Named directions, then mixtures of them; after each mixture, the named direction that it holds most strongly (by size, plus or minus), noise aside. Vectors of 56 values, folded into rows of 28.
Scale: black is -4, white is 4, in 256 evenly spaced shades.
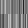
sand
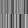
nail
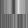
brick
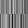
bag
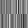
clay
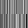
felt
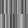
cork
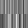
sand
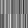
sand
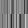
nail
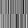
felt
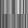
brick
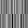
bag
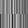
bag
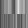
brick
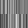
felt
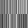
clay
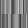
sand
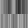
brick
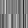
sand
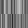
bag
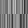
bag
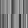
sand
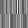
clay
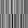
bag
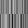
bag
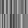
cork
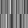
nail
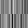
bag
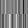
sand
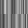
sand
